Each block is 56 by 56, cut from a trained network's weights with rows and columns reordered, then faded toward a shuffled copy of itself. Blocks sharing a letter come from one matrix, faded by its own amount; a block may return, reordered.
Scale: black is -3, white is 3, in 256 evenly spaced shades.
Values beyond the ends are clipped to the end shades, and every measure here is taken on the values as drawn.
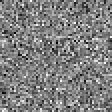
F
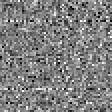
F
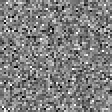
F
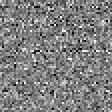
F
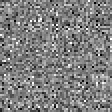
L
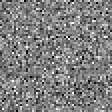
L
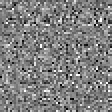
L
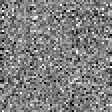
L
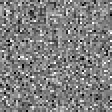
L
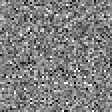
L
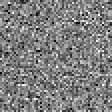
F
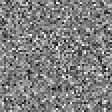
F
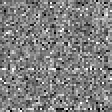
F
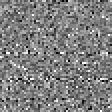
F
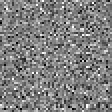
L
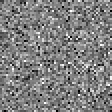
L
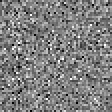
L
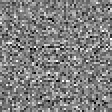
F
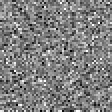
F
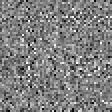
L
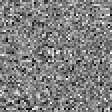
F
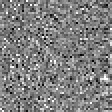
L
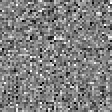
L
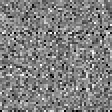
F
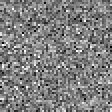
F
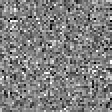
L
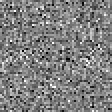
L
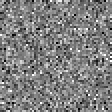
L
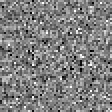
L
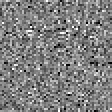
L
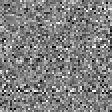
F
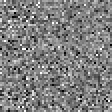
L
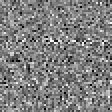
F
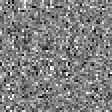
L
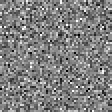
F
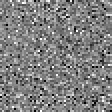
L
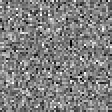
F
